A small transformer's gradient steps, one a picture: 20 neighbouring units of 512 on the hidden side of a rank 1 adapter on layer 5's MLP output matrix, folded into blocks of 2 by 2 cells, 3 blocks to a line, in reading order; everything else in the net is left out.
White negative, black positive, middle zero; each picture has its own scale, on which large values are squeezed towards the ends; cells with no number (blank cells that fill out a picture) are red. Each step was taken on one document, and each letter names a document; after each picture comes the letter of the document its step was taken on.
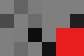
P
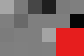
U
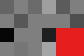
U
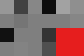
U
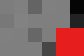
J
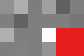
U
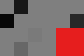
P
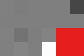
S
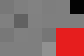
J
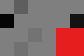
P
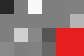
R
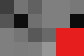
P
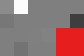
P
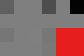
J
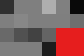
J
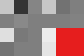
U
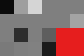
R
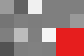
R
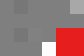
S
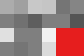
U
